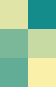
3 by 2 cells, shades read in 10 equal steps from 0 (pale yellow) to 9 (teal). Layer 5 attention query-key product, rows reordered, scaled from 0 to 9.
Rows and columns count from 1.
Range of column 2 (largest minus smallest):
9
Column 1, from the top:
1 5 6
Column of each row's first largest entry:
2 1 1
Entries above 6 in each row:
1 0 0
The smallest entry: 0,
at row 3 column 2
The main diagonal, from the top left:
1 2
